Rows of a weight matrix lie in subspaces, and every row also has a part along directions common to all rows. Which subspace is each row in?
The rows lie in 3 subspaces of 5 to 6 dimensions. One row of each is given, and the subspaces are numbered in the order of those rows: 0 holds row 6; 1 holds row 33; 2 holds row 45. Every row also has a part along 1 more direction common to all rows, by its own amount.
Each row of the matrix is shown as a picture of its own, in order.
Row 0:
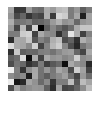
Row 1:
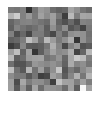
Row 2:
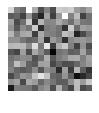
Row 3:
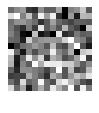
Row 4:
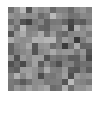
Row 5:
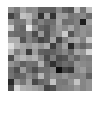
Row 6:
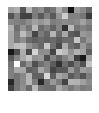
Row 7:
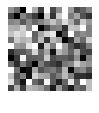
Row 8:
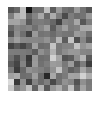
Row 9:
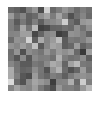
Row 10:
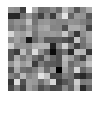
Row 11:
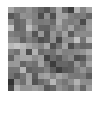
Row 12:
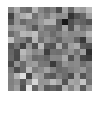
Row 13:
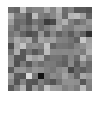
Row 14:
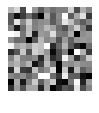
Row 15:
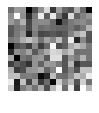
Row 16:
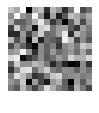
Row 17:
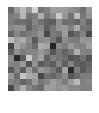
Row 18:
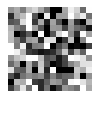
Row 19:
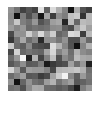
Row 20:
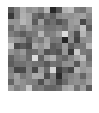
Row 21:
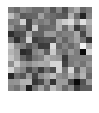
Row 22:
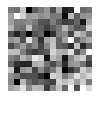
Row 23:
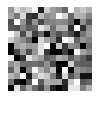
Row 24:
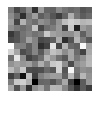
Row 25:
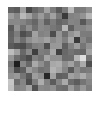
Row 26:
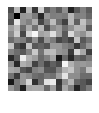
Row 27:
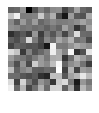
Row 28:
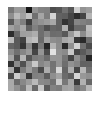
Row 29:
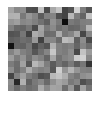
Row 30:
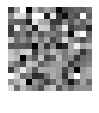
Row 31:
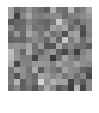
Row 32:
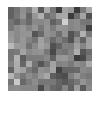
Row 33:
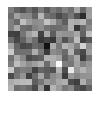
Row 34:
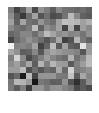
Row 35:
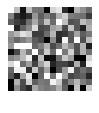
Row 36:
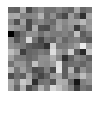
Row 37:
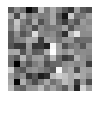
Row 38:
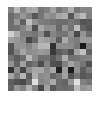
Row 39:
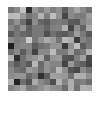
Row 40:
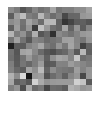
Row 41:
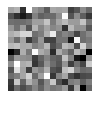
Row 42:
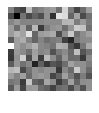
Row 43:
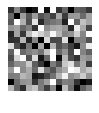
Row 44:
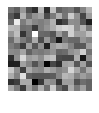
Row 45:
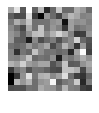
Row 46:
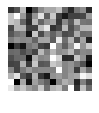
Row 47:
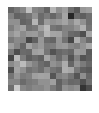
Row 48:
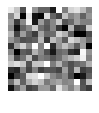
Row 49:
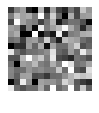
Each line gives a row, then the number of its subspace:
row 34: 1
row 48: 2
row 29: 2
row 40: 1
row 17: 1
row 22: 0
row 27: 1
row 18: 0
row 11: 0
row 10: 1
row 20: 0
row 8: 0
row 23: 1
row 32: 2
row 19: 2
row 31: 0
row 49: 2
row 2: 2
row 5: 0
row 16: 2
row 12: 1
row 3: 2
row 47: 0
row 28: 1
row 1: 0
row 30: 2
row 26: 2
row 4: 1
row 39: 1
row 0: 2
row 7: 2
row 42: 2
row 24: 1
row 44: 2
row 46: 0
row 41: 0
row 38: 1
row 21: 1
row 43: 2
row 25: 0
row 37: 2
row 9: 2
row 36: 1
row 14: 1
